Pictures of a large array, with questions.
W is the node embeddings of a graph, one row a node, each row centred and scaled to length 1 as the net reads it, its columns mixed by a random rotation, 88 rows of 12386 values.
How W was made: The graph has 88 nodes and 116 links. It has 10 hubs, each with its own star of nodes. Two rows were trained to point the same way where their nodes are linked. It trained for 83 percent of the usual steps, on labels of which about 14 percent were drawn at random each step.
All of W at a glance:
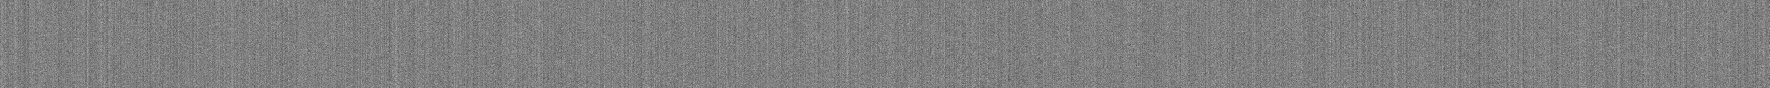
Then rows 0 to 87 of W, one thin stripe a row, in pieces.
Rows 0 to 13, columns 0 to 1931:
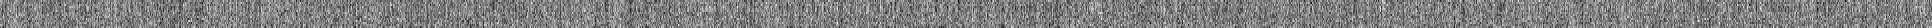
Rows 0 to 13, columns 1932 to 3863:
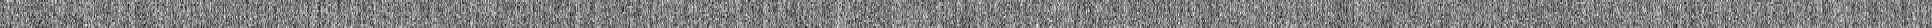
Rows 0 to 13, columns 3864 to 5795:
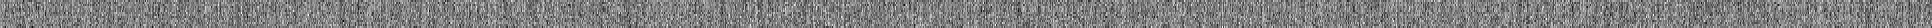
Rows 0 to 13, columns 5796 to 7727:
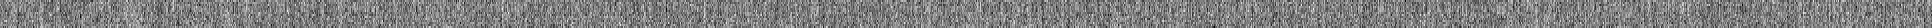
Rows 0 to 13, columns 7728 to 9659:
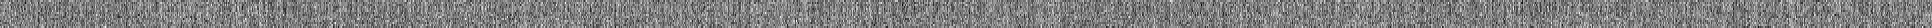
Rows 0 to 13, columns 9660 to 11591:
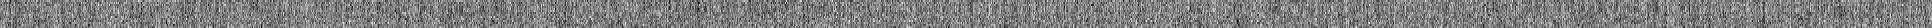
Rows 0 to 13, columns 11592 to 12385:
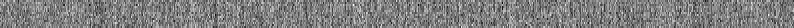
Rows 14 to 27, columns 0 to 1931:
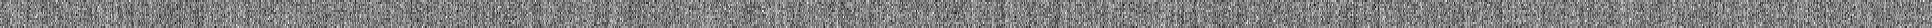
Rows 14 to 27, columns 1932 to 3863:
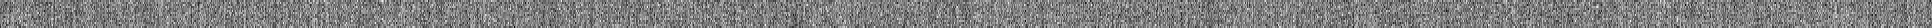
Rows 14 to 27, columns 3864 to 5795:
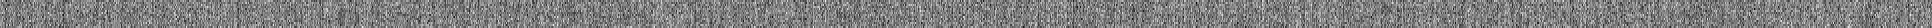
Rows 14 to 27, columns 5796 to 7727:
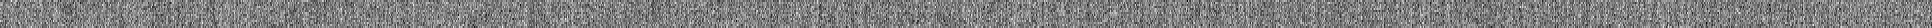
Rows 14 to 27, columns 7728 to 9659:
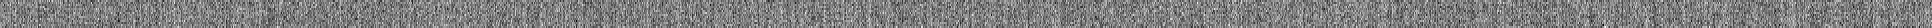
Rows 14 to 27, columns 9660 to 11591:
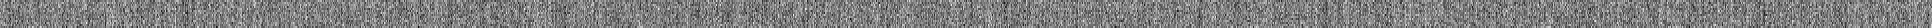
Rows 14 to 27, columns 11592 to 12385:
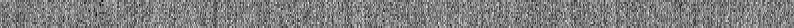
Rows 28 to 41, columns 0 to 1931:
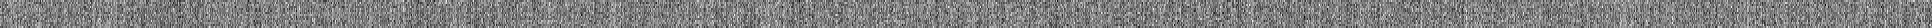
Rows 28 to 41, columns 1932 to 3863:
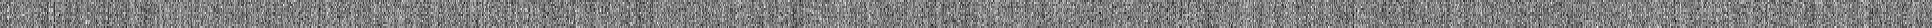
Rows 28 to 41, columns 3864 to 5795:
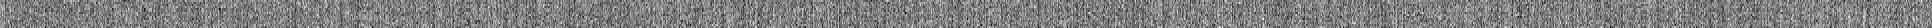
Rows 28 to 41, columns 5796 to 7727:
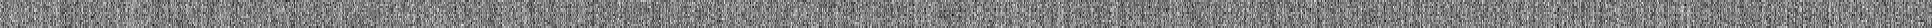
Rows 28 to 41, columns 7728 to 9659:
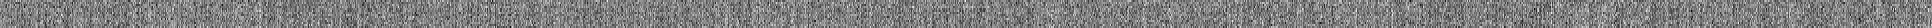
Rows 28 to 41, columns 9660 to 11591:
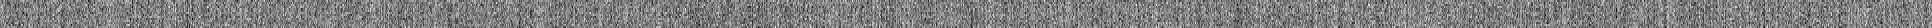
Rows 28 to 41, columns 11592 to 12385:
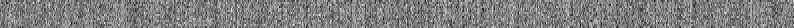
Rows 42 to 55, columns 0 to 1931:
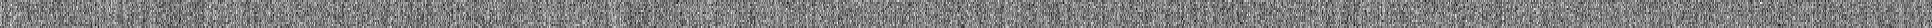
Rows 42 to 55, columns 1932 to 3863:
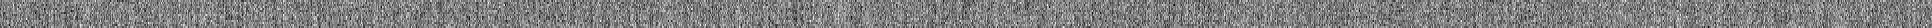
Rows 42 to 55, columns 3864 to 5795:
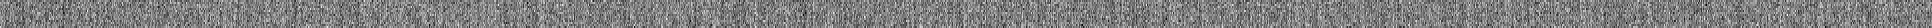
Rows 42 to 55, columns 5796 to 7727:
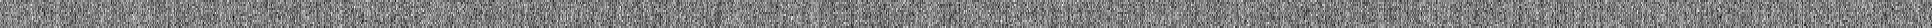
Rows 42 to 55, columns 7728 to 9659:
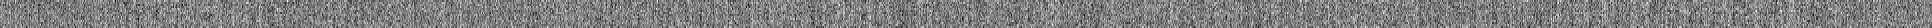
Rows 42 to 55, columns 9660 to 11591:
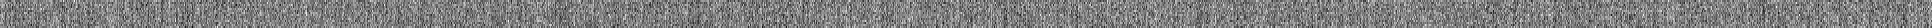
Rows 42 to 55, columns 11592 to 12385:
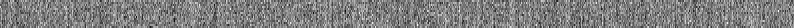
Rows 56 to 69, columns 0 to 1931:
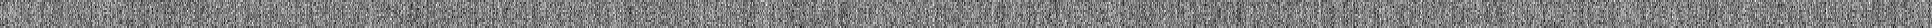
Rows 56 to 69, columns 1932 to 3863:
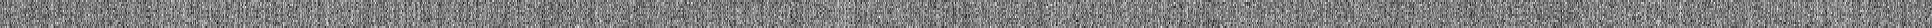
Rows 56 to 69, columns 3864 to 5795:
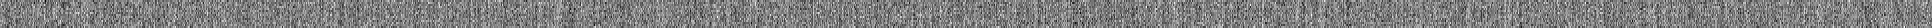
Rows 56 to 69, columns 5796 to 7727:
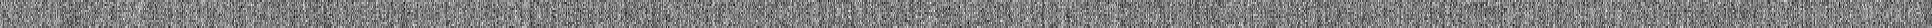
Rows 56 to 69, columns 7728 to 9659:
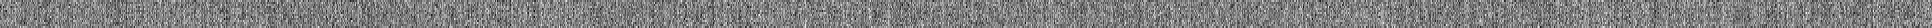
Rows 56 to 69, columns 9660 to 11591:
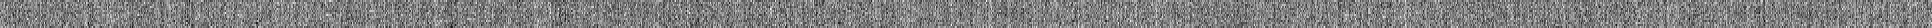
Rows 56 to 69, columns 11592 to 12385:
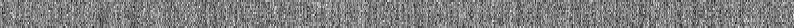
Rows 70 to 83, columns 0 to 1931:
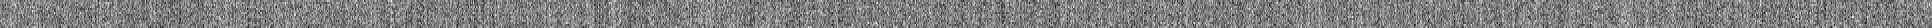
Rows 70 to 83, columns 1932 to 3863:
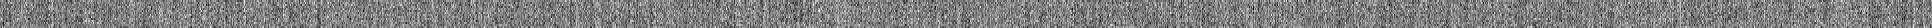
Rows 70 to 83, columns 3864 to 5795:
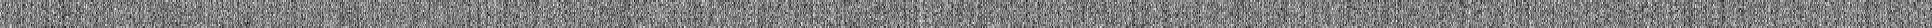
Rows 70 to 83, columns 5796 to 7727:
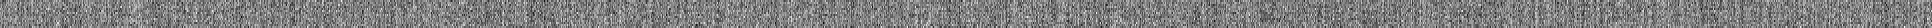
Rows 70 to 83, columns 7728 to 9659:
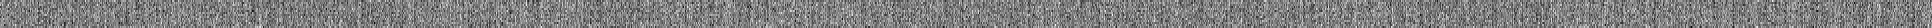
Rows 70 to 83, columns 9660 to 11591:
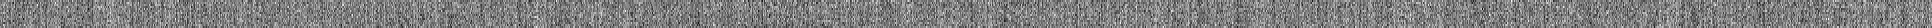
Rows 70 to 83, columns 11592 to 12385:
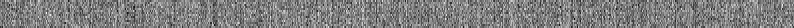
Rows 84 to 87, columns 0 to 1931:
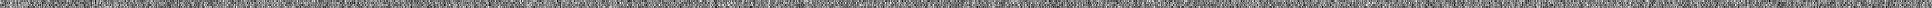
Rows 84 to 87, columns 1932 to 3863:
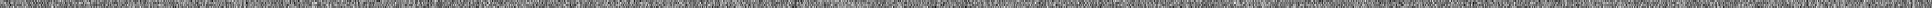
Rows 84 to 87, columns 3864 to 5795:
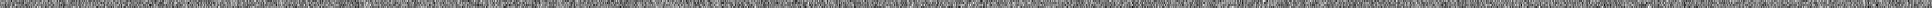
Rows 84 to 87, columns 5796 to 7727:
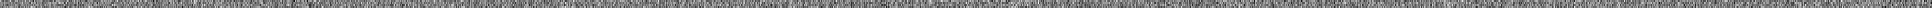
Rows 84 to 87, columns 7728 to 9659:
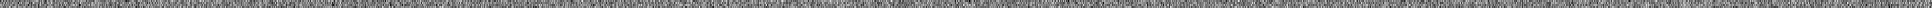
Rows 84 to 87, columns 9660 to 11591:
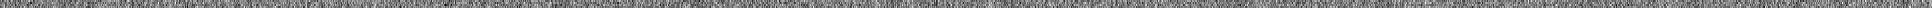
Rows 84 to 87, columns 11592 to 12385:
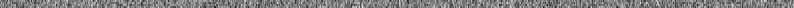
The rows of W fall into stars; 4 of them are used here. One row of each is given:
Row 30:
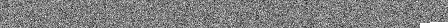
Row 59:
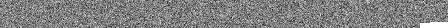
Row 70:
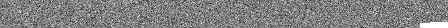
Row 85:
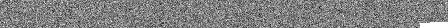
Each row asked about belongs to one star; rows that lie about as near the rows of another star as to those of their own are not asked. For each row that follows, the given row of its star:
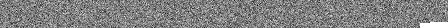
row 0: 85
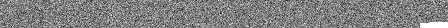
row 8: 59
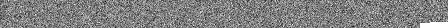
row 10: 70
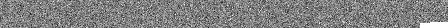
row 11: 30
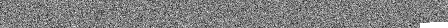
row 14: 85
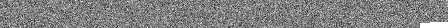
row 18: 30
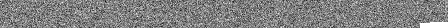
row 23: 85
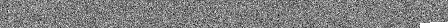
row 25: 30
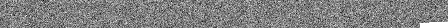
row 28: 59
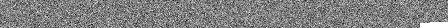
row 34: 70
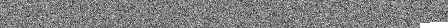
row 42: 30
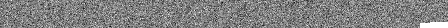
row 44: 59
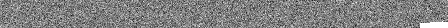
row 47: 85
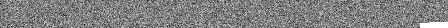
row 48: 59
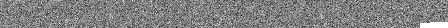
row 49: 30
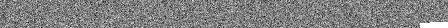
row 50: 70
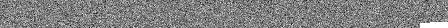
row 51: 70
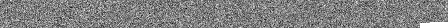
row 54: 85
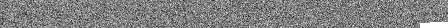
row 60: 85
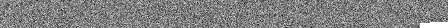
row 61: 30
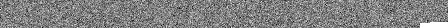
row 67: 30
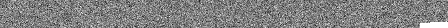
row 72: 70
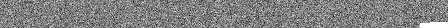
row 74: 30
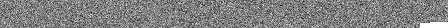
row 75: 70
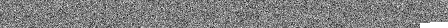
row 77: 30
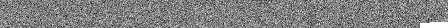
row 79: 70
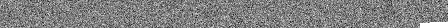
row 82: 59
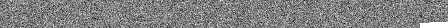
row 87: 59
